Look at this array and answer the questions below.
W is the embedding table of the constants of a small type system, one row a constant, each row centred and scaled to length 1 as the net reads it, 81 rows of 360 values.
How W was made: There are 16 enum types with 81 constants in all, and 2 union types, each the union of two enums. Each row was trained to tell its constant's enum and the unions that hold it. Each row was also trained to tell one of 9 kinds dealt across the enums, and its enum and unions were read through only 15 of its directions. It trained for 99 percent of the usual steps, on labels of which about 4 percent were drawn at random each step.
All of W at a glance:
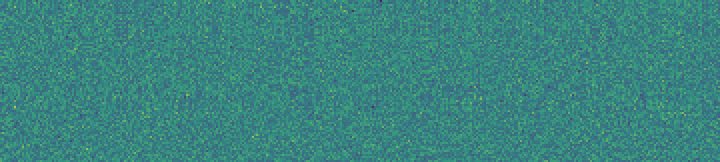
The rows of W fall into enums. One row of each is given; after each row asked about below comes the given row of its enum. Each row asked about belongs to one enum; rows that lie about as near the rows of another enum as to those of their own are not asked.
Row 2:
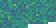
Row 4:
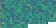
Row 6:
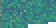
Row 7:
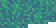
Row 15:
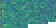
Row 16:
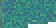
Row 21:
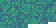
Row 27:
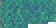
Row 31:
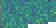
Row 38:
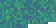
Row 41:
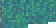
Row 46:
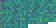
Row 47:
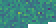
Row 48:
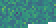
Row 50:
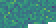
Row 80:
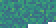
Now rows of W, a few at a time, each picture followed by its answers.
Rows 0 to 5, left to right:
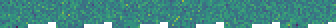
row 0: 38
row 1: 38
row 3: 46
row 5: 38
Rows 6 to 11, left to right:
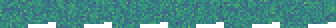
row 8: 80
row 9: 80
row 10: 2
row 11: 16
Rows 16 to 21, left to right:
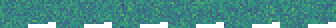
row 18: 31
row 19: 31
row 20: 2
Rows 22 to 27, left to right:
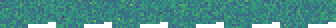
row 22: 38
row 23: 4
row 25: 7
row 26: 16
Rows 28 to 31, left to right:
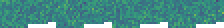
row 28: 27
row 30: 4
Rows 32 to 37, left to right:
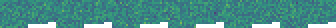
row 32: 27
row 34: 48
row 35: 15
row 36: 16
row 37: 80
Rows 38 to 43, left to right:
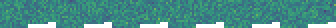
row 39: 16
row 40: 48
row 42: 27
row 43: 15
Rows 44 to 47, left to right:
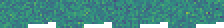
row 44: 15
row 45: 15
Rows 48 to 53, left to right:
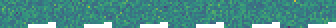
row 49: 7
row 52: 4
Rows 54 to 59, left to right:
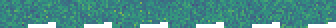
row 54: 31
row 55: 16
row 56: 4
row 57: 38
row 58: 27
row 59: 2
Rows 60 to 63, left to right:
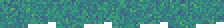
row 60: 21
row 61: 4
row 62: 80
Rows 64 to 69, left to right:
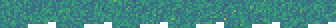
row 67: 80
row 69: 50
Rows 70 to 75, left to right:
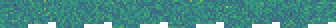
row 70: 41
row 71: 27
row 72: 15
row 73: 21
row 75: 7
